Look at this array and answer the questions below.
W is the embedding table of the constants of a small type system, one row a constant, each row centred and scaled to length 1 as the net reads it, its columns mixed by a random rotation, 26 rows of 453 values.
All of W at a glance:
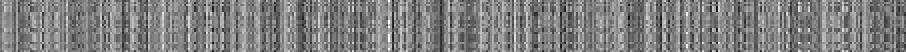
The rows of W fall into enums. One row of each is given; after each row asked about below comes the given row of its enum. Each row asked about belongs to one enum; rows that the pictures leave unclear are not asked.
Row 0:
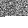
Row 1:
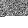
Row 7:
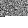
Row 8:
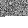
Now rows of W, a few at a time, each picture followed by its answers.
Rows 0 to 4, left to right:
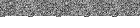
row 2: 8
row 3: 1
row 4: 1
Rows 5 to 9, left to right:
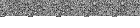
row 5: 1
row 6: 7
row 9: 8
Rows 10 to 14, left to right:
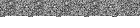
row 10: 0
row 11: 0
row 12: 8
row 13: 0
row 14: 1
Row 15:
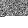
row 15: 1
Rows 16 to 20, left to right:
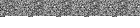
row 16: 7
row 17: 0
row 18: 0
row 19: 0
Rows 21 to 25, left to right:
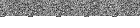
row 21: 1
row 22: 7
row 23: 7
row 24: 0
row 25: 1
